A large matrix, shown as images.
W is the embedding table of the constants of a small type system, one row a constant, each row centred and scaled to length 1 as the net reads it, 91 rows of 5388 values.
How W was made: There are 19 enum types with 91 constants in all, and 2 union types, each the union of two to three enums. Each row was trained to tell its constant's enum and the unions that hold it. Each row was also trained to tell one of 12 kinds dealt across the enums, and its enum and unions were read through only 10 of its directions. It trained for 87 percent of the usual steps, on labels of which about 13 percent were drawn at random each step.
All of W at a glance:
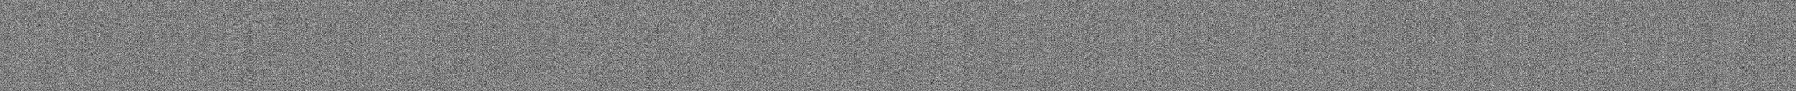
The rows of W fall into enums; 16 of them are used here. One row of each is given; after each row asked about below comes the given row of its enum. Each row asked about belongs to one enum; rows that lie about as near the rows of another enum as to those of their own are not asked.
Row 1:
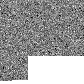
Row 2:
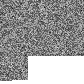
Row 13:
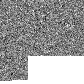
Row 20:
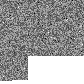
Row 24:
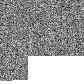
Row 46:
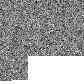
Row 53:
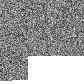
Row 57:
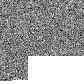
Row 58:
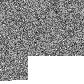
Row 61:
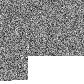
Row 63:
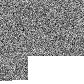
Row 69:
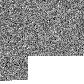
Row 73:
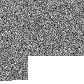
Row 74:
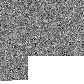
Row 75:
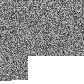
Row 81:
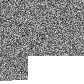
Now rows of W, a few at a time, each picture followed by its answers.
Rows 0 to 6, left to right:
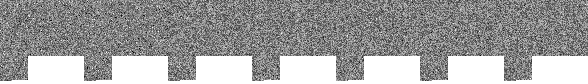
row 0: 75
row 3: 24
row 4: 63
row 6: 46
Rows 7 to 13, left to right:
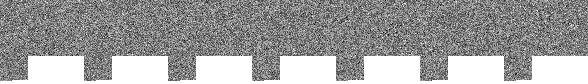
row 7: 61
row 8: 46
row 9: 20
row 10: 63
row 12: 63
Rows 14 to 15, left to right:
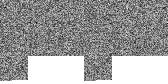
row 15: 61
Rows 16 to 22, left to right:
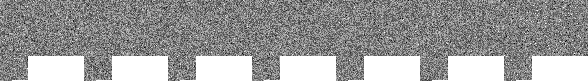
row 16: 61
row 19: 24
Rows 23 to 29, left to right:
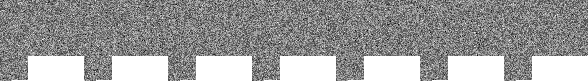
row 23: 24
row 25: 13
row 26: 13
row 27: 58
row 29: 2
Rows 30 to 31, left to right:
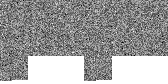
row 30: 57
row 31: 53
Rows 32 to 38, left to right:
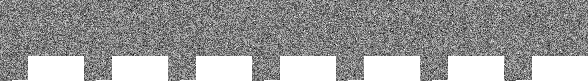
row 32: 46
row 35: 53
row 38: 63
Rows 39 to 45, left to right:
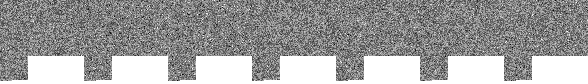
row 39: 24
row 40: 73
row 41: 75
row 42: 13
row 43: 46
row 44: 2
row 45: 73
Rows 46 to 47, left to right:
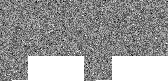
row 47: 63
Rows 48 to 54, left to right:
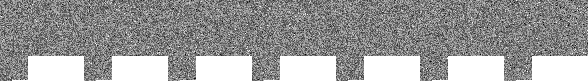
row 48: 46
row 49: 2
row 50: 58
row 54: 61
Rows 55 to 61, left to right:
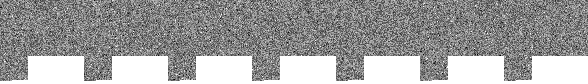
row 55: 81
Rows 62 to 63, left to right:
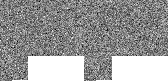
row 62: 63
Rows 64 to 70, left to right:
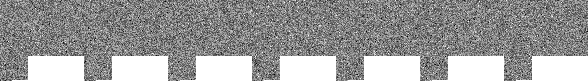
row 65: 24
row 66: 58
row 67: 13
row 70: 53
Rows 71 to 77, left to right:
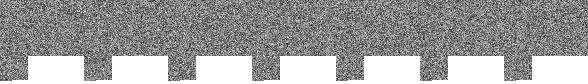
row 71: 53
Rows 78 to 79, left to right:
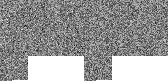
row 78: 53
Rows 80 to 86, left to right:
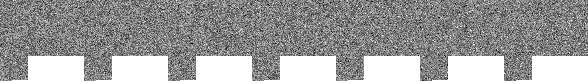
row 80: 61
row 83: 73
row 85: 53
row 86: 46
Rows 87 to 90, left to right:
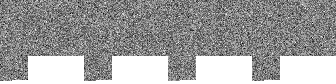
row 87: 73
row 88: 57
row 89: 61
